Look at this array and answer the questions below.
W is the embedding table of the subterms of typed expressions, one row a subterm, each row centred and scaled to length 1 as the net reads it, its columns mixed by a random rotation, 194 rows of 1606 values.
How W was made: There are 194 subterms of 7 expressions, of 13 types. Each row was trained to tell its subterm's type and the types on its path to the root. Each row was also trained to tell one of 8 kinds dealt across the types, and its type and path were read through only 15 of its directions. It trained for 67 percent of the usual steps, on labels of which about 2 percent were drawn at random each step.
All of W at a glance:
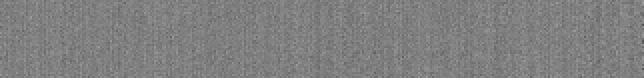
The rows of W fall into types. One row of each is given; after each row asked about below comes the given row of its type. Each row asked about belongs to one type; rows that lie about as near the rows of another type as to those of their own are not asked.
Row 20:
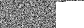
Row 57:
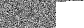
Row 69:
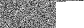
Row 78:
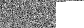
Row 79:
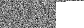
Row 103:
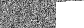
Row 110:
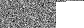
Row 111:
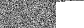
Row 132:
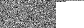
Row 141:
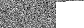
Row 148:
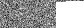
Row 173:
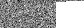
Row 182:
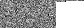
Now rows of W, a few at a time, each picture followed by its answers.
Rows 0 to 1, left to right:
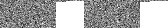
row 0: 78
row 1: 141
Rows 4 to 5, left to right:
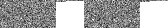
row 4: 111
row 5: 57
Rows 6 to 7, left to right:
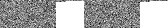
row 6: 132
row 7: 79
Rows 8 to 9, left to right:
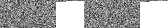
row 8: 20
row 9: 79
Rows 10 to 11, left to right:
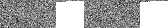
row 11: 148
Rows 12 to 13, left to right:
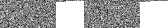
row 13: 110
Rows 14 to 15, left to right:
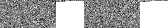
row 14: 111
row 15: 103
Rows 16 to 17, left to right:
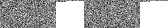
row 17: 148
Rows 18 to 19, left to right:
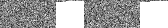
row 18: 103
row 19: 182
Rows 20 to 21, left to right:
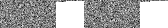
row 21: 57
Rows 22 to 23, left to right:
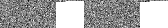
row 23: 132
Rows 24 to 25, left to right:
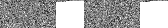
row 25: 111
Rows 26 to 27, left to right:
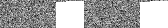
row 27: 103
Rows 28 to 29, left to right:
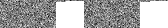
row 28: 79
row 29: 182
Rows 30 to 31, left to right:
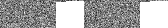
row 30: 173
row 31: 132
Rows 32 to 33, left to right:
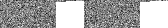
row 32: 182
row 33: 132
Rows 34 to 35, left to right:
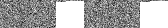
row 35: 141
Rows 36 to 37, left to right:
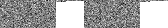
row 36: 111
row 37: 132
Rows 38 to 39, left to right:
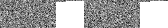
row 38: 78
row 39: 148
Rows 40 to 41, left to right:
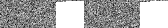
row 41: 132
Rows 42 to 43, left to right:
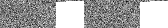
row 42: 78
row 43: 78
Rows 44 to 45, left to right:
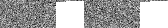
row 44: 78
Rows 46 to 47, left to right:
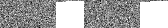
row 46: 110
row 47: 182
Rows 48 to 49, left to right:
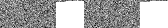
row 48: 148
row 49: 69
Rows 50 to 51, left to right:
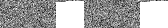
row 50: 141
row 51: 148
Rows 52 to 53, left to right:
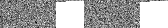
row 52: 132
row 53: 78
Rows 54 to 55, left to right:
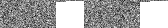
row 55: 141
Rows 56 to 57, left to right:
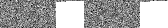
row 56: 57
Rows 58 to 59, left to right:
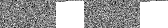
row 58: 103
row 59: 110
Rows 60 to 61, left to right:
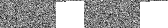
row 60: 132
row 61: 79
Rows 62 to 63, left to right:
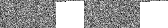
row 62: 182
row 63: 141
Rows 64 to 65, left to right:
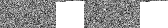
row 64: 79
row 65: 79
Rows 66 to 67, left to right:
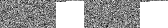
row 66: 132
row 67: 57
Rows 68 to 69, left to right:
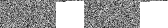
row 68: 69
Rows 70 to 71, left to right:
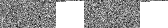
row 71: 111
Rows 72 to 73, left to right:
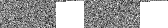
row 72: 57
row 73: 141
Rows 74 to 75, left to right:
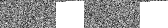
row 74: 111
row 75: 69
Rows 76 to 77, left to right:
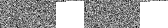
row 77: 78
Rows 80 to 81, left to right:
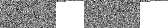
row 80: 57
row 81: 141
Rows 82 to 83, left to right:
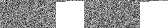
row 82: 20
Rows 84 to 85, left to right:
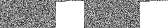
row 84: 141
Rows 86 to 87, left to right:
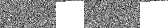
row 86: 57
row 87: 182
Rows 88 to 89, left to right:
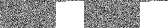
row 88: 78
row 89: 110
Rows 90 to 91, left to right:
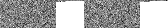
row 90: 57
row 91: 79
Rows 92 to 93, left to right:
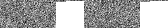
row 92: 69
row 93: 20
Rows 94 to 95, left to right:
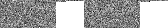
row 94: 173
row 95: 182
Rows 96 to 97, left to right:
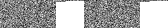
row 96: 20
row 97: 110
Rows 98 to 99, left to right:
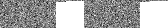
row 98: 141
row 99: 57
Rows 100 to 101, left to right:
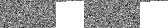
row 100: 78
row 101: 182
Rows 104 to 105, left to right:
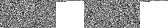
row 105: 182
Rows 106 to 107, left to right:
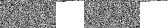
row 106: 79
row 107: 132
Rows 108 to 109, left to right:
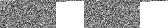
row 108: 173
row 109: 173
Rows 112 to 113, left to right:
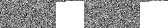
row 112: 79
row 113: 110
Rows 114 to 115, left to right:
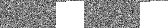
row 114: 182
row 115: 148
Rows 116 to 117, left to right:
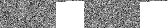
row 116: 111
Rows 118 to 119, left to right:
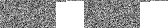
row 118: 57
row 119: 182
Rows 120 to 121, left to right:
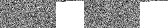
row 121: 78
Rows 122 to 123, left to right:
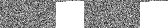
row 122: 78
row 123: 148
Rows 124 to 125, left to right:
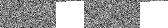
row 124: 173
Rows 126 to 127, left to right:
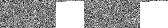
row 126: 110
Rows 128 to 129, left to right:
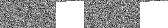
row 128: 182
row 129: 111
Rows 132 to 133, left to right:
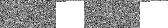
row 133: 132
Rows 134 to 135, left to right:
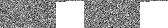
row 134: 141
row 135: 79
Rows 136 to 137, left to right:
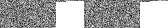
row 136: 110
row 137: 141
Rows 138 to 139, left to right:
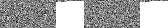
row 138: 173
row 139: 111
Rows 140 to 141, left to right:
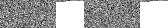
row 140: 20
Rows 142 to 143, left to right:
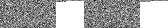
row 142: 132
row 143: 20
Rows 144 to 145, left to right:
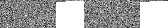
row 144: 132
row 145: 111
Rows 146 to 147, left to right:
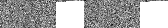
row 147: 111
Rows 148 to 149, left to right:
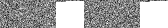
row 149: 69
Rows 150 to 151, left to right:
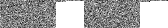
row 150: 78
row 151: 182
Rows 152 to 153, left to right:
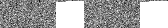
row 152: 110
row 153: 20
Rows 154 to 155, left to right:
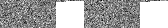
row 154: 111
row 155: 182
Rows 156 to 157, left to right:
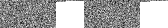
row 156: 148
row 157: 110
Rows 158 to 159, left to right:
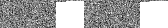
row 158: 132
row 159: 148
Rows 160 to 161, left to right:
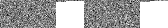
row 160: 57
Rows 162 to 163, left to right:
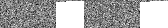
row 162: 141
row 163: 132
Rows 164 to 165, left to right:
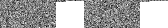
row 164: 78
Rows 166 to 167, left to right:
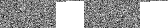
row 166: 110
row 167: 148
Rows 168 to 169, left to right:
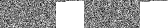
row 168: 141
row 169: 69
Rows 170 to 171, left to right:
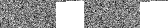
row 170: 57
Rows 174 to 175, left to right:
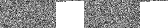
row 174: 78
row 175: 57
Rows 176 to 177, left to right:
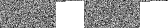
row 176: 69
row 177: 141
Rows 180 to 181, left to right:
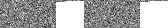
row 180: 148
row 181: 111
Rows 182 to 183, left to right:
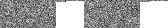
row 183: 110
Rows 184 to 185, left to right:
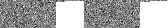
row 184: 148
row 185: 79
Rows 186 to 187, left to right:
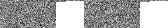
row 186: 78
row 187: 57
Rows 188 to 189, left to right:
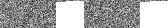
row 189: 57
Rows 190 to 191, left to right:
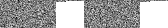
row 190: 173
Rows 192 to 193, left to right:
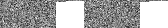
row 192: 141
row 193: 111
